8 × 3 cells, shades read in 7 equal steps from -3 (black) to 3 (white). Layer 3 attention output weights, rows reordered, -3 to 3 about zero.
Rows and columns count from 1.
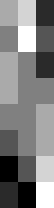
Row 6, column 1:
-1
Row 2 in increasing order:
-1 0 3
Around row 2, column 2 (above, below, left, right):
2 0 0 -1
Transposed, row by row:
1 0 1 1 0 -1 -3 -2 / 2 3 0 0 0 0 -1 -3 / -2 -1 -2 0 1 1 2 3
